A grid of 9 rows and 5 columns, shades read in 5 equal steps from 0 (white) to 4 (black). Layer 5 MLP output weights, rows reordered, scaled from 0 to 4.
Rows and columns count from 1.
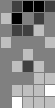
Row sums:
16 12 11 8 9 9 8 5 5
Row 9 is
2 0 1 1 1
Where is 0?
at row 8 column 5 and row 9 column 2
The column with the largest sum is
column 3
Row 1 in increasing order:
2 3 3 4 4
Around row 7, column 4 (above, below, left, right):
1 1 2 1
